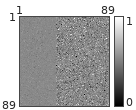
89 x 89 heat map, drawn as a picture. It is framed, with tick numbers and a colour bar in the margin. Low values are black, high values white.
The grain is fine, like static. There is no overall slope. There are no regular stripes. The halves do not mirror each other. A few values lie far out on both sides of the bulk. A vertical seam about 40% of the way across splits the table, and the left part is calmer.
